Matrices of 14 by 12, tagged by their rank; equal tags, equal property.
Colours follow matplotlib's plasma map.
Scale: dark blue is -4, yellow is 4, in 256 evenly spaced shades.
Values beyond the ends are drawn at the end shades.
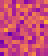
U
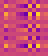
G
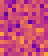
U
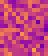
U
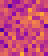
U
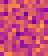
U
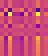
G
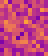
U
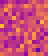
U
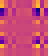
G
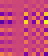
G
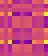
G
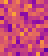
U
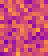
U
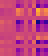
G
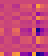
G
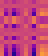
G
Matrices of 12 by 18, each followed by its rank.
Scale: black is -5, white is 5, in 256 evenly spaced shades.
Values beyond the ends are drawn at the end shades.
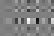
one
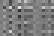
two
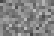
full rank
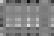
one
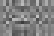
two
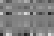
one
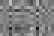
two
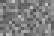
full rank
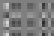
one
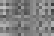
two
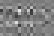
two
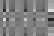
one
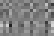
two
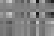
one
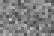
full rank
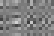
two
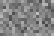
full rank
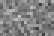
full rank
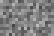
full rank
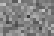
full rank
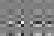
one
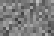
full rank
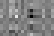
two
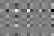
one
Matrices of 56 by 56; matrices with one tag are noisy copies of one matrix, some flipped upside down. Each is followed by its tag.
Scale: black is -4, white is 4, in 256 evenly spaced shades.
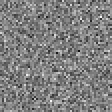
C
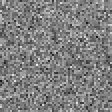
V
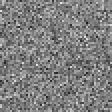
V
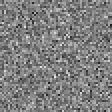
C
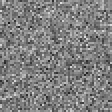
V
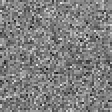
V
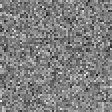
V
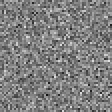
C
